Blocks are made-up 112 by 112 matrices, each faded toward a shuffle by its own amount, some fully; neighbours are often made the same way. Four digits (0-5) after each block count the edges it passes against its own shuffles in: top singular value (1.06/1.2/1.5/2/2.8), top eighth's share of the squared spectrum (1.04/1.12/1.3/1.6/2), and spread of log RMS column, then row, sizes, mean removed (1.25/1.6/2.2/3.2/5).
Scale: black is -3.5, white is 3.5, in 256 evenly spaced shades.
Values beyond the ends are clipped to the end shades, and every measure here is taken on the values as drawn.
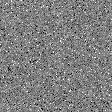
0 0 0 0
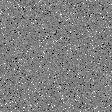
0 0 0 0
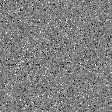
0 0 0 1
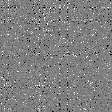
4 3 2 2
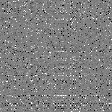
4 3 2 2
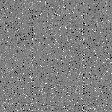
4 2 1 1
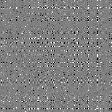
5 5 3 3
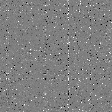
4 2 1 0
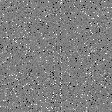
3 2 1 1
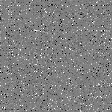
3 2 1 1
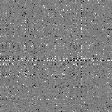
4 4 2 2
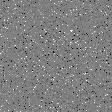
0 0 0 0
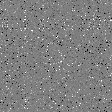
3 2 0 1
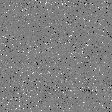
2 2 0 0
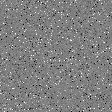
1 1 0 0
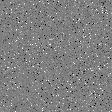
0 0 0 0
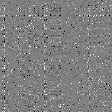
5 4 2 2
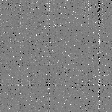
4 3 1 1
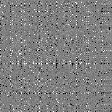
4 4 3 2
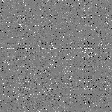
4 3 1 2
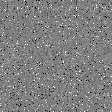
3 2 1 1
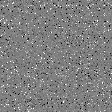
3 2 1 1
